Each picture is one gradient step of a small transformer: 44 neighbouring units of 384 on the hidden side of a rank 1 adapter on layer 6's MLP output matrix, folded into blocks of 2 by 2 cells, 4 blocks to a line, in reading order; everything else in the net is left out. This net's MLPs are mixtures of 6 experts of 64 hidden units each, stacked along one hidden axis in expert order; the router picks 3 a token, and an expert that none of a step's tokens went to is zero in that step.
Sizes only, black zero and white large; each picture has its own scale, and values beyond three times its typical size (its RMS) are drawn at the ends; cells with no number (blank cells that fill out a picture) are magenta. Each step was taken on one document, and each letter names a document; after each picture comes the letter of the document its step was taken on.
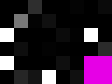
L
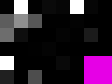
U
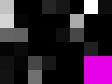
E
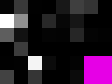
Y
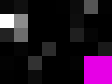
Y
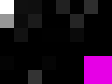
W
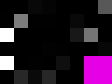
L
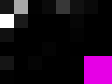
U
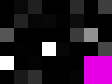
L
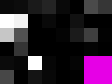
Y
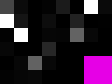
E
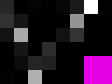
E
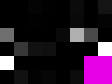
L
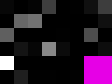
L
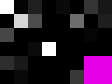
W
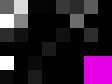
U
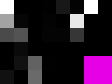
E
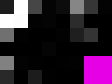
U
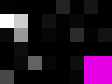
Y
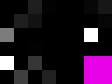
L
